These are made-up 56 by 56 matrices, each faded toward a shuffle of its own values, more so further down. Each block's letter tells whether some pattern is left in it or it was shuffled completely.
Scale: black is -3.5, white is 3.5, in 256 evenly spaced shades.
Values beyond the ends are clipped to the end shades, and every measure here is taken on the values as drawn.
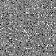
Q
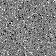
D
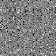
Q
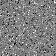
D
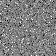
D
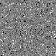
Q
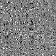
Q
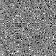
Q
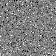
D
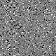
Q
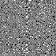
Q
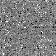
Q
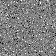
D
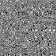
Q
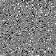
Q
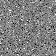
D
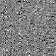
Q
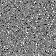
D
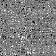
Q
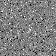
D
